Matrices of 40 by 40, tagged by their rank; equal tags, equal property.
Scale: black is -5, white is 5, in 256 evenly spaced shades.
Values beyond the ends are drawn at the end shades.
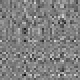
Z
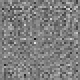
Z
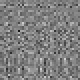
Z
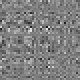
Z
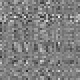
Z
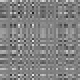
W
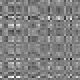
W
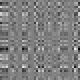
W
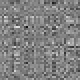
Z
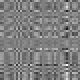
W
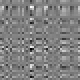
W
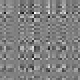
W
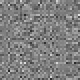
Z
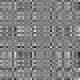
W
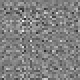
Z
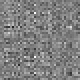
Z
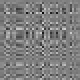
W
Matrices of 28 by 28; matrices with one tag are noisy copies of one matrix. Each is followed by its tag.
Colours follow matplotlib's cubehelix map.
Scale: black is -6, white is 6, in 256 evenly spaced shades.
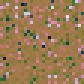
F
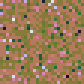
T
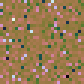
T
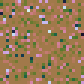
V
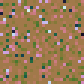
V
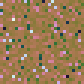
T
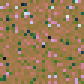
F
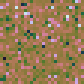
F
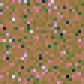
T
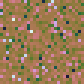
T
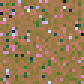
V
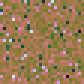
T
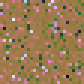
T
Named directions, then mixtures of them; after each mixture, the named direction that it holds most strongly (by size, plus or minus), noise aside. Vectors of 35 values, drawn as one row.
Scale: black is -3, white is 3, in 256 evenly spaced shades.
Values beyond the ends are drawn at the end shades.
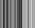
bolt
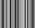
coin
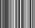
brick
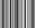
coin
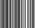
coin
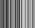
bolt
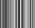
brick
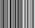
coin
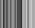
bolt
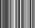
brick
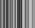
bolt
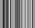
bolt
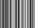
brick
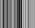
bolt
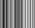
bolt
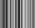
brick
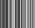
brick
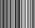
coin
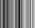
bolt
